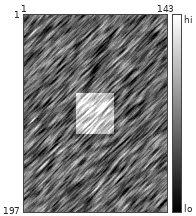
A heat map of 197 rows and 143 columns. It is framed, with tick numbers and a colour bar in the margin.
The ninth with the highest average is the centre. Neither half mirrors the other. In the centre lies a patch that is higher than the rest. The grain runs diagonally up to the right.
